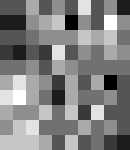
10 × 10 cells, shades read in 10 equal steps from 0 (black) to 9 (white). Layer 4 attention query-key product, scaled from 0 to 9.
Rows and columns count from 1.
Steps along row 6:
up down down down up down up down up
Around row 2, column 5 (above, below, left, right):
5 5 6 0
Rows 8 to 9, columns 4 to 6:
7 4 7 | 4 4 4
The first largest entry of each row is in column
7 9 7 5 5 2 2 8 3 1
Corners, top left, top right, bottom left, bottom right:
3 1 7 1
